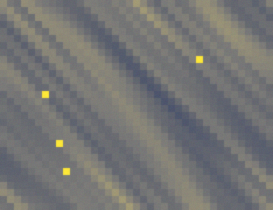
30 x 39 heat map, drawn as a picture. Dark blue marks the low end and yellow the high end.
Odd rows or columns: none. Mirror symmetry: none. Lone odd cells: 4, each higher than its neighbours. Grain: diagonal, down to the right. Histogram: skewed, a long tail of high values.
